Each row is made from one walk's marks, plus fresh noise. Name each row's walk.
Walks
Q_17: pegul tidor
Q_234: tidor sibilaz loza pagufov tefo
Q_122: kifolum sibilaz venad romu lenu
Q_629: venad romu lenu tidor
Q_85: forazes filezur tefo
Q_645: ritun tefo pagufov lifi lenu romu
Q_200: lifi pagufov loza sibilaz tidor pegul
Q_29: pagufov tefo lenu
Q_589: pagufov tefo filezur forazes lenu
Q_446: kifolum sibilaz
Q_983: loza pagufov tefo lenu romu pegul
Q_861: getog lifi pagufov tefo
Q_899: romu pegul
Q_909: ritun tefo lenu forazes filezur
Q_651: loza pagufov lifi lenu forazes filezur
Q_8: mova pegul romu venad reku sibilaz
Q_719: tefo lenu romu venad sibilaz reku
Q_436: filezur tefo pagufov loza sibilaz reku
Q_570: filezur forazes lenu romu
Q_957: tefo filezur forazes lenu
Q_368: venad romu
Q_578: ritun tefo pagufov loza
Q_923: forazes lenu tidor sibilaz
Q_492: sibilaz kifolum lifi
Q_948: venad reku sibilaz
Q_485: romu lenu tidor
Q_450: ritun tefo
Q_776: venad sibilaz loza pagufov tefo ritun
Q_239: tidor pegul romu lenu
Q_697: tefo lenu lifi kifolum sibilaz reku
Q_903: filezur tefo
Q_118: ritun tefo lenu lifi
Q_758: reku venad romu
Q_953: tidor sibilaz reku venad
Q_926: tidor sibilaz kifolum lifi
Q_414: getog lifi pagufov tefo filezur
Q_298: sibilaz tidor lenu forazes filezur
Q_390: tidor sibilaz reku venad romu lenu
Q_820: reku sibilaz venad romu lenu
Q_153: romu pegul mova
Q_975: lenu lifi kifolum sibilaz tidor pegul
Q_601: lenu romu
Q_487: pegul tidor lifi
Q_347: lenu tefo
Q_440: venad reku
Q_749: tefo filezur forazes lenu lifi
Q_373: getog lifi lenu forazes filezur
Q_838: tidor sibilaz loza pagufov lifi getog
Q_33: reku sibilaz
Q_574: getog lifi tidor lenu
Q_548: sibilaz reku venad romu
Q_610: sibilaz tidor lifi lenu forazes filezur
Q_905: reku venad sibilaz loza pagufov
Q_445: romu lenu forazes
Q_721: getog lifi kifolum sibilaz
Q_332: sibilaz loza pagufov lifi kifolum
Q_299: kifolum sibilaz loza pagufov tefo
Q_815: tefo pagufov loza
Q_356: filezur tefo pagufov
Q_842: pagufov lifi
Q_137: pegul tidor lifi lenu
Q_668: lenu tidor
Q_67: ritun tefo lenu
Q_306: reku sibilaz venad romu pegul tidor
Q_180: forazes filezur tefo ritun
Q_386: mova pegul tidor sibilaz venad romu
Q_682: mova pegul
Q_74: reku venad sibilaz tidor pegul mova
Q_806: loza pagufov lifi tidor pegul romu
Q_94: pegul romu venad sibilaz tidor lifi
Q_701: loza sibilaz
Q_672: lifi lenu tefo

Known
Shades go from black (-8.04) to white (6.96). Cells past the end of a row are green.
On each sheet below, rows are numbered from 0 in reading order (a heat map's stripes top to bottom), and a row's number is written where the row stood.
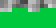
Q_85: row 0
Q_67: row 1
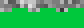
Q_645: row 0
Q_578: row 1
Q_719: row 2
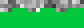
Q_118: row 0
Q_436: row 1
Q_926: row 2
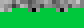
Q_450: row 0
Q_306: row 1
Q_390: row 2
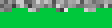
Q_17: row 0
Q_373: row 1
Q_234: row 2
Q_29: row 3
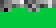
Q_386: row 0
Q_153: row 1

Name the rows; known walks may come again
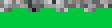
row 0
Q_492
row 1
Q_94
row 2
Q_815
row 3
Q_842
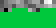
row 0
Q_306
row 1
Q_975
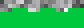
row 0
Q_610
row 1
Q_909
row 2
Q_436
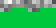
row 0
Q_721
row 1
Q_926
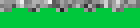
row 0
Q_668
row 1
Q_838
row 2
Q_820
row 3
Q_153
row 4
Q_332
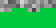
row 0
Q_645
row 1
Q_33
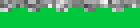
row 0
Q_749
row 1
Q_672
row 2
Q_299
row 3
Q_574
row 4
Q_347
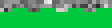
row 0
Q_948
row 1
Q_200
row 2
Q_589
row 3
Q_899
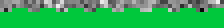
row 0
Q_953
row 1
Q_17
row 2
Q_776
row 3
Q_487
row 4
Q_570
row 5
Q_85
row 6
Q_440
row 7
Q_386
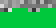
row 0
Q_234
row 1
Q_719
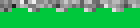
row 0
Q_629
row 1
Q_697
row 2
Q_373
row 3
Q_118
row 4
Q_67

